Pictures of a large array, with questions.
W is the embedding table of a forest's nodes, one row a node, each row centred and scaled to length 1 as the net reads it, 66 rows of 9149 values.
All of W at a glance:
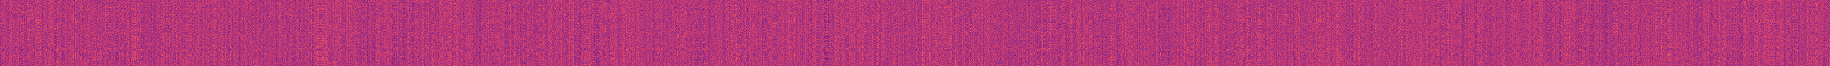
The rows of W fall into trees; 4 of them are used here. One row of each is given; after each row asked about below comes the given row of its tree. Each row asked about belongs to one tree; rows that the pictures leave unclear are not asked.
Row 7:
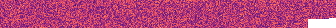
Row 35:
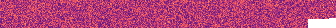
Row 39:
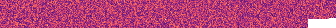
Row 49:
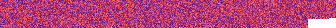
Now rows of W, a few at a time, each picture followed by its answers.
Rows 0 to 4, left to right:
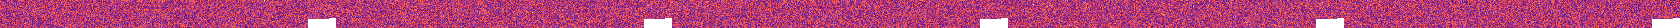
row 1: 7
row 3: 49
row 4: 39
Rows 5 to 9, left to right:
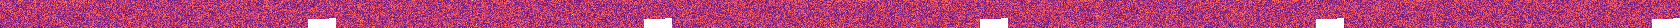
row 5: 35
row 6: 39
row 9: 35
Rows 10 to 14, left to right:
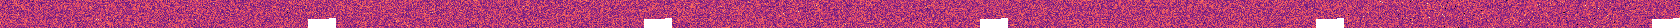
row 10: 39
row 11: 35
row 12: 7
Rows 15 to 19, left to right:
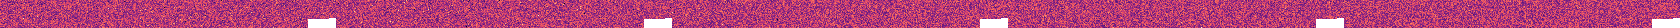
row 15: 39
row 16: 49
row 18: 39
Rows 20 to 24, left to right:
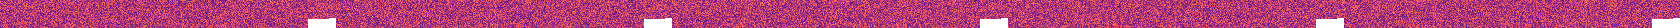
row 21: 35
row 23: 7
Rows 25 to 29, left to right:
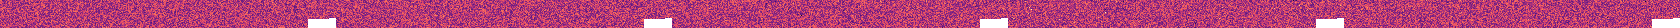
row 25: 49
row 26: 7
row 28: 49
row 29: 39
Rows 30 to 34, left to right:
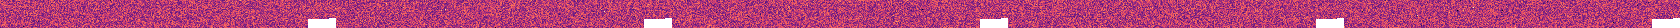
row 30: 35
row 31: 49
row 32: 7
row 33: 35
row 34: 7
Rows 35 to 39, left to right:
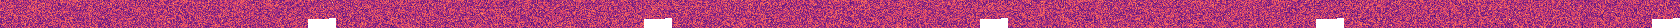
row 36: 35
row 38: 35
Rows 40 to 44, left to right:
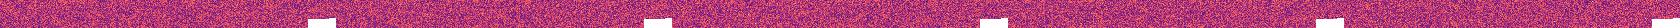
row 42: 7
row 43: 35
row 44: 39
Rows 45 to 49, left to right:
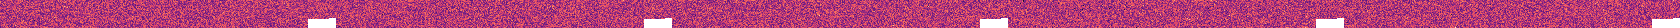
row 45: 35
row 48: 7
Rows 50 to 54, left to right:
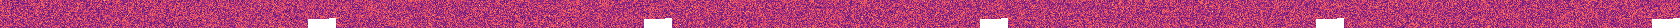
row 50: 49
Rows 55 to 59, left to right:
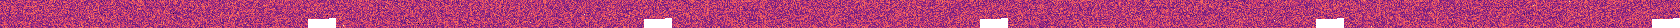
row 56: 39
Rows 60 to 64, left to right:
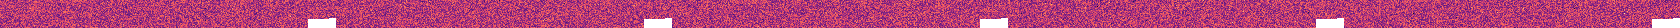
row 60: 35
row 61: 49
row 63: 49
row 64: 35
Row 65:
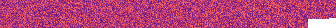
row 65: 49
